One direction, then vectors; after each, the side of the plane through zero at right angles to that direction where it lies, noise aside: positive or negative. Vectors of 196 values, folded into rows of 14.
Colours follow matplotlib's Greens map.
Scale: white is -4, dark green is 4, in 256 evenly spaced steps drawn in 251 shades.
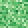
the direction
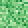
negative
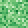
positive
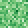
positive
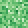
positive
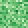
positive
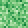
negative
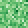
positive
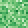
positive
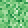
negative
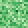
positive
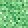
negative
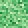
positive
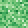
positive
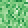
negative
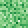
negative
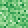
negative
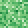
positive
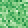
negative
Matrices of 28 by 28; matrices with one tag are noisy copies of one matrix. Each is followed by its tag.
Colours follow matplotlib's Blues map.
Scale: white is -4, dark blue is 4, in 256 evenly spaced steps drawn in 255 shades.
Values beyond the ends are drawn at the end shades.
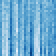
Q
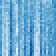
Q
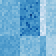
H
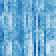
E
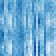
E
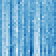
Q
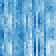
E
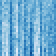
Q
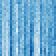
Q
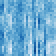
E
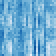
E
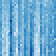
Q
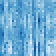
E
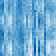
E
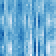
E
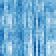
E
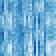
E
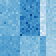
H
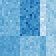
H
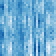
E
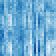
E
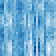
E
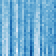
Q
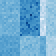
H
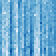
Q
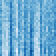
Q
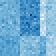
H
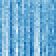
Q
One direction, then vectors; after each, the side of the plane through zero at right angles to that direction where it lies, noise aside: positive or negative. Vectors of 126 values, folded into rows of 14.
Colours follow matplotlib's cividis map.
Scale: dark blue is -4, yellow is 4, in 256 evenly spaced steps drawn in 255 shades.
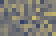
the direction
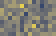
positive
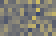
positive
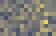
positive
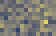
positive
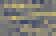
positive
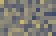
negative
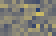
negative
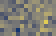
positive
